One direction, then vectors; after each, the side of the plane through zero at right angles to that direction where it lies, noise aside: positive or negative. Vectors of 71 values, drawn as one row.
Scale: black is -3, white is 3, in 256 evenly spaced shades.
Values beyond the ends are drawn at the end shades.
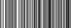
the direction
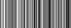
positive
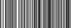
positive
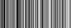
negative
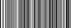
positive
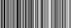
negative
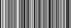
positive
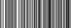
positive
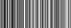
negative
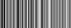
negative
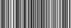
negative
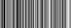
negative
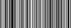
positive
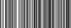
positive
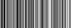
negative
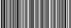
negative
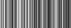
positive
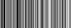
negative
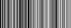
negative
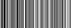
negative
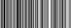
negative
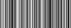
positive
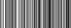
positive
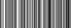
positive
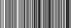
positive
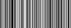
positive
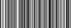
positive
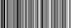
negative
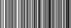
positive
